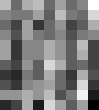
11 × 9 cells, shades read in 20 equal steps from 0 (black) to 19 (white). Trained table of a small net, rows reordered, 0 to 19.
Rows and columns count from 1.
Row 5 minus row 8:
8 1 1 3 0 3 3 1 -1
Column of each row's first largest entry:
9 9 9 3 8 5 5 5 8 8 5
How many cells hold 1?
0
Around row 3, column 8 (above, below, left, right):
8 9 5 13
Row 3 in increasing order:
4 5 5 7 8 8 11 12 13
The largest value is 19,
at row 1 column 9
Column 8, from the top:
10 8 7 9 14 13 8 13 16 18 12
